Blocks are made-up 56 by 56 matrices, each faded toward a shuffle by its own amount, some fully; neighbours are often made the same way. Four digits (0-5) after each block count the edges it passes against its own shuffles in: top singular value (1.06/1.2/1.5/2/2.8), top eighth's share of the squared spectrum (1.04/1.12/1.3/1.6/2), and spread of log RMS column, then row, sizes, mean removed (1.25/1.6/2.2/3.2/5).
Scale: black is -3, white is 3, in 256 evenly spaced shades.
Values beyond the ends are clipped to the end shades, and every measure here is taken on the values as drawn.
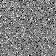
0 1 0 1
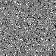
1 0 0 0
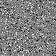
0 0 0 0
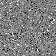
0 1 0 0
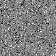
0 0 0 0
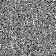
0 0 0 0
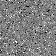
0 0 0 0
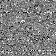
1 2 0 2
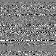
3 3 0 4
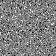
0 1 0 0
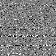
2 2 0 3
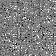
3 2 0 0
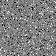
1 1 0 0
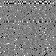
4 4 0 2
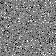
2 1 0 0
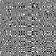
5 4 3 3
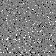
3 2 0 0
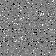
3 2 1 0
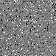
2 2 0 0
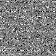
1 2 0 3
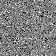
1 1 0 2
